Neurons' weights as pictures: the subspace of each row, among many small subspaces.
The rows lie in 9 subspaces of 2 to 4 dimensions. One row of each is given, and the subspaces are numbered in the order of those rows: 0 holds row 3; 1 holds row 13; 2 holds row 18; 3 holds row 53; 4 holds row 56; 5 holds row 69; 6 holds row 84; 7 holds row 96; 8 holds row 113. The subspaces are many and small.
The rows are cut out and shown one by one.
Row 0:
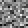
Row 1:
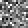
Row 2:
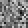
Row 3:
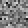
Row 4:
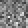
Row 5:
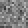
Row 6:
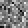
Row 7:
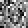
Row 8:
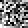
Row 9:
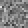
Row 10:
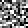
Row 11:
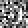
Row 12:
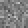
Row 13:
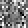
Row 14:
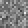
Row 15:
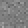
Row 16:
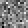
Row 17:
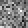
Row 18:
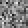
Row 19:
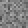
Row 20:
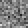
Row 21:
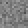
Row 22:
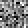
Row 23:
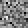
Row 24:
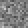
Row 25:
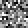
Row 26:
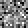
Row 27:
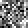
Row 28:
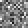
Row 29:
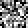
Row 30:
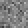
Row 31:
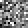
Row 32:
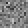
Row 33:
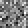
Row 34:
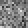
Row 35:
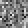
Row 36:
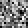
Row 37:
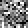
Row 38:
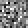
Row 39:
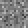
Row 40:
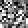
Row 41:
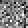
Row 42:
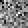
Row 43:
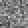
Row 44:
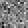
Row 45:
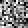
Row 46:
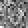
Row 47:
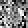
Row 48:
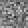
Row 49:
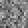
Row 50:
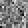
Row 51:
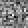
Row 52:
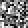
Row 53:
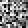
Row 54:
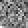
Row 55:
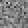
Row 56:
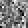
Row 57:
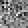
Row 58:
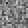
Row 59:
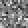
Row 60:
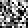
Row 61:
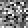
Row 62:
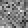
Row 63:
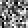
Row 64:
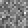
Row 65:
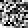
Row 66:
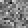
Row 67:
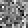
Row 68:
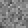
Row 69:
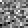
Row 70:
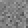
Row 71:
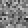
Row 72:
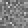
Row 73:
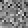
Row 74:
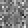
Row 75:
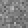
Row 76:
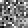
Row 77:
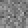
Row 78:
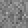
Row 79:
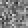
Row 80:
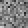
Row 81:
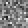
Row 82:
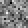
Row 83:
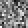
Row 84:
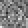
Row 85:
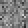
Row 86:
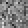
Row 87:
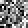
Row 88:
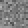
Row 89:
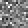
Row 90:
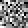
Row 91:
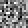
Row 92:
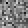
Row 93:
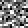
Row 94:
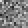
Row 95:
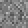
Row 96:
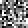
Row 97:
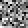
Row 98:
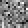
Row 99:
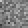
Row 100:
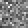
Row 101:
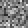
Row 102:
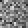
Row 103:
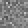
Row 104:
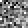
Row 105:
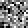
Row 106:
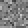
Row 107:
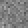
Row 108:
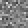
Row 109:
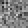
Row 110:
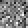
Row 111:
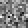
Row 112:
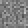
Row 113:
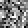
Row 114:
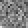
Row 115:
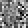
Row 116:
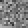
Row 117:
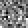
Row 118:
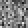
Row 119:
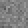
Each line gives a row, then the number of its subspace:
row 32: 3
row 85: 1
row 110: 8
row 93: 5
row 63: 2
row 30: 4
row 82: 5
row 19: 3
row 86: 2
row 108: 0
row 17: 1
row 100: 0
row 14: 8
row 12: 8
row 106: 5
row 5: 2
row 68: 0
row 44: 4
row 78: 3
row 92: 7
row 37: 1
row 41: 8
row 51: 1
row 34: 1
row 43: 5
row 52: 2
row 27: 1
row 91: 3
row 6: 4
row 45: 7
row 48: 1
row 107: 4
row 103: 6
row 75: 3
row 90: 6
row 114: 6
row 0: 5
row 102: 3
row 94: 3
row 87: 4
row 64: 8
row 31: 5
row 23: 6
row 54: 6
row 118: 1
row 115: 2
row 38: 3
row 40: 3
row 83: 4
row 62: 1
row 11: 3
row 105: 4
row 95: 3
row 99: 5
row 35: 1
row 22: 8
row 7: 7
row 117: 6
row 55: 3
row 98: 1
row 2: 2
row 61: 1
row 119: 2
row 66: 5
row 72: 6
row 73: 3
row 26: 1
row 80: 7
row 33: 8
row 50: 4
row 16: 4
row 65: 5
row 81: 6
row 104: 3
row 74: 1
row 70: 8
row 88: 5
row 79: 2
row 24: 2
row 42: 3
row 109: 3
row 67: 4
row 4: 8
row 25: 0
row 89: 0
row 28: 3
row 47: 1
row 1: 0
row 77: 8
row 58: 7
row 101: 5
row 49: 8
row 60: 2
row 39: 1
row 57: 3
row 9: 5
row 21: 8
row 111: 8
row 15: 4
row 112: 8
